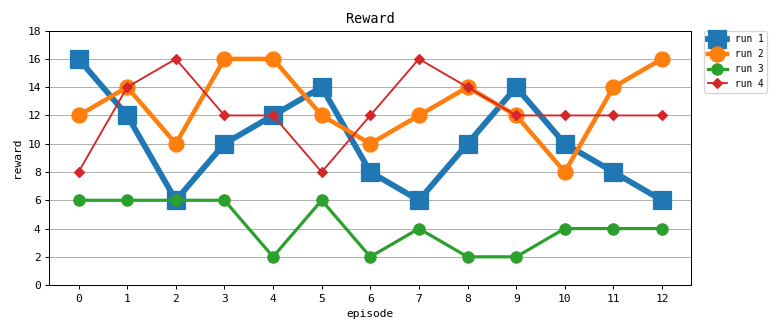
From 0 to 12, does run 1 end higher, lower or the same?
lower
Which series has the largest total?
run 2
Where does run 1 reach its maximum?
0
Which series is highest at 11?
run 2
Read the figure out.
Title: Reward
x-axis: episode, ticks 0 1 2 3 4 5 6 7 8 9 10 11 12
y-axis: reward, ticks 0 2 4 6 8 10 12 14 16 18
Legend: run 1, run 2, run 3, run 4
Values:
run 1: 16 12 6 10 12 14 8 6 10 14 10 8 6
run 2: 12 14 10 16 16 12 10 12 14 12 8 14 16
run 3: 6 6 6 6 2 6 2 4 2 2 4 4 4
run 4: 8 14 16 12 12 8 12 16 14 12 12 12 12
